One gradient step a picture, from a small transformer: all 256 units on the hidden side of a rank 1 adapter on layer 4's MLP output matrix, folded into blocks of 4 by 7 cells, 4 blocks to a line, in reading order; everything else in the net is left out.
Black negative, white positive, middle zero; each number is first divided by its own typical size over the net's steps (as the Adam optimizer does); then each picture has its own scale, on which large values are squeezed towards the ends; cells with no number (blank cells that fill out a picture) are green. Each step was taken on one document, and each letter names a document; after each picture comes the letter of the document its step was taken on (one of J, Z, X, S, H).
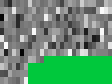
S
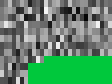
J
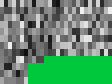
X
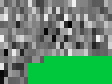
S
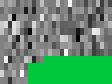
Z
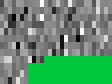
Z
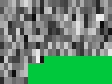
J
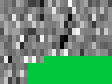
Z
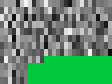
J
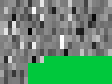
Z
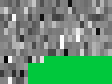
Z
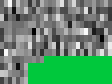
S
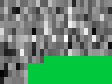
S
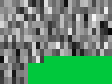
J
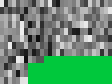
X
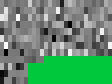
S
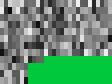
X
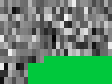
S
